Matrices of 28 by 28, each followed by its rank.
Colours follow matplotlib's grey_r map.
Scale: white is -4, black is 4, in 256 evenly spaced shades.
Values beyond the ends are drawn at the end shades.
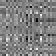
three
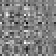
three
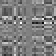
two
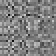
three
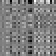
two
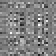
three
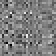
three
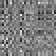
three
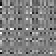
two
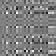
two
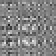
three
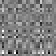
two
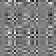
two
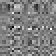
three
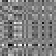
two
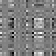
two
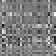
three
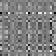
two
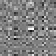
three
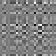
two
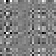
two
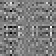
three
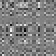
three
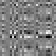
two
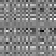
two
